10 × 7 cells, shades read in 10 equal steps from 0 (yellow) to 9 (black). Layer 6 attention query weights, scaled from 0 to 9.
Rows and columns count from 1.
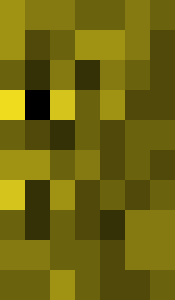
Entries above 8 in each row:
0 0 0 1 0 0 0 0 0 0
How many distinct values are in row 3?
4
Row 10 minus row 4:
5 -4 2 0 3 0 -1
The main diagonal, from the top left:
3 6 4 5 6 5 5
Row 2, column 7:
6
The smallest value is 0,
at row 4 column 1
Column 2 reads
4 6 7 9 6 3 7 7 4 5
